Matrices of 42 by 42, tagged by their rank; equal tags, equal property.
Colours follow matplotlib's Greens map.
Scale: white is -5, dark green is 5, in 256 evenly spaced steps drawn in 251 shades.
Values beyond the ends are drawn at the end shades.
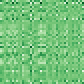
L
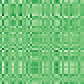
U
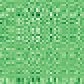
L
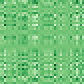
U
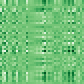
U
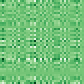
U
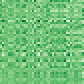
L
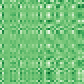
U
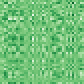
L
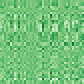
L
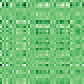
U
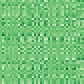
L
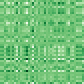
U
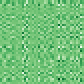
L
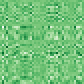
L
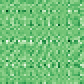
L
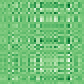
U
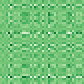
U
